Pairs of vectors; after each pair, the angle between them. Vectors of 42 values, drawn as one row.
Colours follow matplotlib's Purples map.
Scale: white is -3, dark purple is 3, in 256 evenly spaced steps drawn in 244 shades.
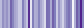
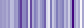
nearly opposite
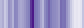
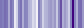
partly opposed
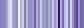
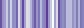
partly aligned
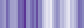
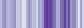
nearly opposite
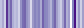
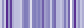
nearly parallel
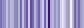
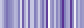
nearly opposite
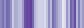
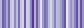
orthogonal
